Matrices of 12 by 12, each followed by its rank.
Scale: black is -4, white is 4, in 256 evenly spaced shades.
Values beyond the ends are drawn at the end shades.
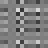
one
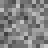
full rank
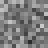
full rank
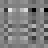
one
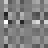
one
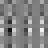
one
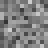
full rank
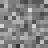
full rank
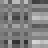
one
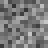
full rank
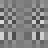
one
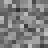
full rank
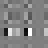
one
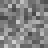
full rank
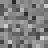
full rank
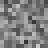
full rank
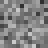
full rank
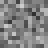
full rank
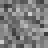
full rank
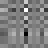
one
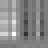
one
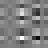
one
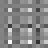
one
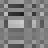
one
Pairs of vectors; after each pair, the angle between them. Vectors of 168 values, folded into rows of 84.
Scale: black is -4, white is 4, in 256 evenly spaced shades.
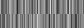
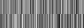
orthogonal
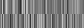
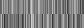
partly aligned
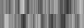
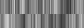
nearly parallel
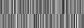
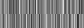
partly opposed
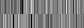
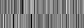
nearly parallel
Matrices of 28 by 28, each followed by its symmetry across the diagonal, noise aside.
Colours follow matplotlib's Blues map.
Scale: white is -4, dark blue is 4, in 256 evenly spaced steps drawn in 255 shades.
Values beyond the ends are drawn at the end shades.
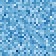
antisymmetric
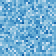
symmetric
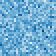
antisymmetric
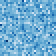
antisymmetric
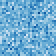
antisymmetric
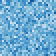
neither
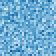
neither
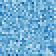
antisymmetric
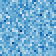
neither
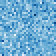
antisymmetric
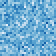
symmetric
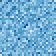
symmetric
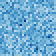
symmetric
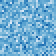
symmetric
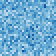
neither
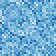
symmetric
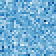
neither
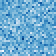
neither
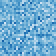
antisymmetric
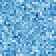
symmetric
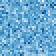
neither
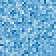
symmetric
